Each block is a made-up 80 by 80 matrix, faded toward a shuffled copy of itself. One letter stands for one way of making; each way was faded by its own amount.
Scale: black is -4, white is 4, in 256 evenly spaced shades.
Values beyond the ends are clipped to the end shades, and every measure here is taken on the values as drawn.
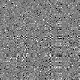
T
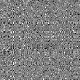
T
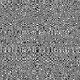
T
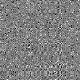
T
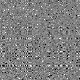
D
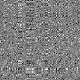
T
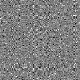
T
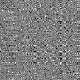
T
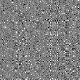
D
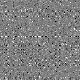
D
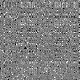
T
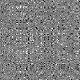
D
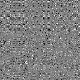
T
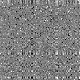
T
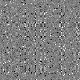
T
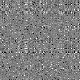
D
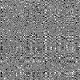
T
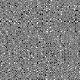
D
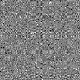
T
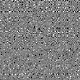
D
